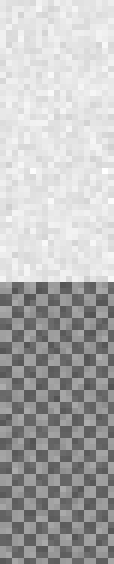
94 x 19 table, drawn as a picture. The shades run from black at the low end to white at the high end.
It is made of 2 by 1 panels. Panel 1,1: very high, fine-grained, faint in contrast. Panel 2,1: middling, checkered, strong in contrast.
